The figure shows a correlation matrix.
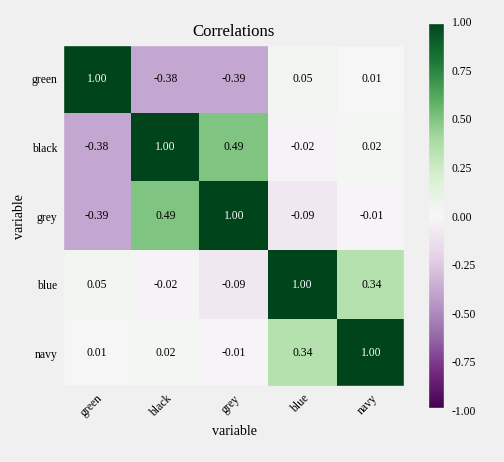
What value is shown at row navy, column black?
0.02
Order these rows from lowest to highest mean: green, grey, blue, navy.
green, grey, blue, navy
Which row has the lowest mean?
green
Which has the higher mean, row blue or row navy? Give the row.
navy
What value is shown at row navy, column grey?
-0.01
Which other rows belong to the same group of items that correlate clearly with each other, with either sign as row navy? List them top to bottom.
blue
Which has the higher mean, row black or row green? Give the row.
black
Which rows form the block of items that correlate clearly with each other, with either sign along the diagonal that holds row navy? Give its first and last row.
blue to navy
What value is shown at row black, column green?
-0.38
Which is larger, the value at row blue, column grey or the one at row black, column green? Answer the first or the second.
the first
